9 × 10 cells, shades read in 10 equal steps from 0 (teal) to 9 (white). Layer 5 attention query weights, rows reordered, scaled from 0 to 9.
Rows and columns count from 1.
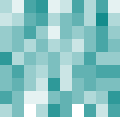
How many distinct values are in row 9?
7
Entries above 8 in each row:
0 0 0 0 0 0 0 0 2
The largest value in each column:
7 8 9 8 8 7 9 6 7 8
